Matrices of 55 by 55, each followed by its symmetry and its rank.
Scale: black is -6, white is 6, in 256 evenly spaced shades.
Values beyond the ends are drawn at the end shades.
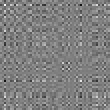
symmetric, rank three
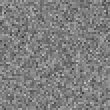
neither, full rank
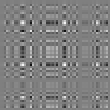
symmetric, rank one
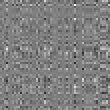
neither, rank three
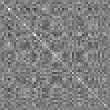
symmetric, rank five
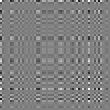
symmetric, rank one
